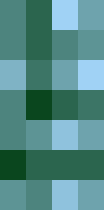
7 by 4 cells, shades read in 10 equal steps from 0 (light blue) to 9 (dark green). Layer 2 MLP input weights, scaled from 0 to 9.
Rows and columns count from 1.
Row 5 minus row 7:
1 -1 0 0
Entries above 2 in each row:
3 4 2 4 3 4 3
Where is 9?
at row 4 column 2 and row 6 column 1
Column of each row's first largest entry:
2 2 2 2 1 1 2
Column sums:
35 45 24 26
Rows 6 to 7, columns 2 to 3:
7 7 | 5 1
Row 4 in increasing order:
5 6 7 9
